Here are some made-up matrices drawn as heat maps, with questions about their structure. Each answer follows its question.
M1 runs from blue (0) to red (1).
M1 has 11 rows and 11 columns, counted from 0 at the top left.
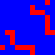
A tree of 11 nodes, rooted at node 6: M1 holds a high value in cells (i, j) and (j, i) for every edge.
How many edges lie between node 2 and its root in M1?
1
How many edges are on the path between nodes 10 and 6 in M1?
1
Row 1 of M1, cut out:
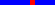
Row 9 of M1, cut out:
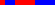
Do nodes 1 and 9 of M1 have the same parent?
yes
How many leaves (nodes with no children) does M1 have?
8
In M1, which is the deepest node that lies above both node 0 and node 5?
9
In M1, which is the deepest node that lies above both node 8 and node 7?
2
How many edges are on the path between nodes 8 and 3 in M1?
4
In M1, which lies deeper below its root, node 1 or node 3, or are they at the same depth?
node 3
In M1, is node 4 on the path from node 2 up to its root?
no
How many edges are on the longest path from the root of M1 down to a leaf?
2
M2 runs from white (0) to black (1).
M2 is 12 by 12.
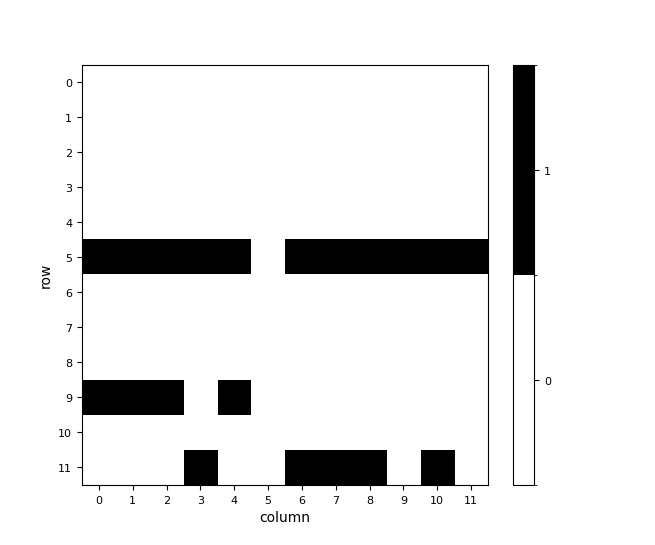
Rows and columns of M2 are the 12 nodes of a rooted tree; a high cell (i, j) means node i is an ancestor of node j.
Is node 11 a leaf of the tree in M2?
no
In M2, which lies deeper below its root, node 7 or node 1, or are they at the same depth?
the same depth
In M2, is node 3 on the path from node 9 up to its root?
no
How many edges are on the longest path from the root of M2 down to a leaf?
2
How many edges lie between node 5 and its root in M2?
0
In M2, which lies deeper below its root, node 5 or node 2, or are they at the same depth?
node 2
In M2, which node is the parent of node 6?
11
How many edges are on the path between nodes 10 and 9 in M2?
3
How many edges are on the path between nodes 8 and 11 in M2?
1
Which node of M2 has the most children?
11
